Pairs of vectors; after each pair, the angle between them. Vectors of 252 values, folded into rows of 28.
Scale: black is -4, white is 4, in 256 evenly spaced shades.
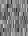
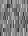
nearly parallel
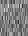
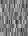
partly aligned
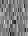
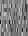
orthogonal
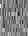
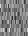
partly aligned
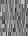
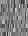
nearly opposite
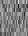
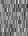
nearly parallel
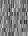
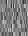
partly aligned
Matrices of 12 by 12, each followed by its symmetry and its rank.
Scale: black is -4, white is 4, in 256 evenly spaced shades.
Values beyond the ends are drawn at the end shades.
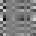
neither, rank one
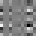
neither, rank one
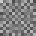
symmetric, rank two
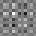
symmetric, rank one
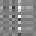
neither, rank one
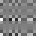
neither, rank one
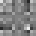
symmetric, rank two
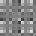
symmetric, rank one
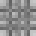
symmetric, rank two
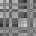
symmetric, rank one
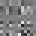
neither, rank two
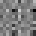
neither, rank two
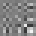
symmetric, rank two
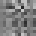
neither, rank two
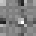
symmetric, rank two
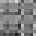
neither, rank two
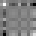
symmetric, rank one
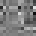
neither, rank two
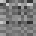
neither, rank two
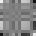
symmetric, rank one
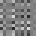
neither, rank one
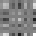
symmetric, rank one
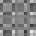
symmetric, rank one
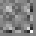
symmetric, rank two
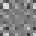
symmetric, rank two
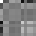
symmetric, rank one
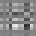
neither, rank one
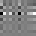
neither, rank one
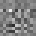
neither, rank two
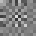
symmetric, rank two
